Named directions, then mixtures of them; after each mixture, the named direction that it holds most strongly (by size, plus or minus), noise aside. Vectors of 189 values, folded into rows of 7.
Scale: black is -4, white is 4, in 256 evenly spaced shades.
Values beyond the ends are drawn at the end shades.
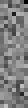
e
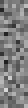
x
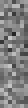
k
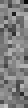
e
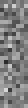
x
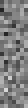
x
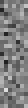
x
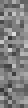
k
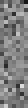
e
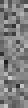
x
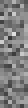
k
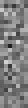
x
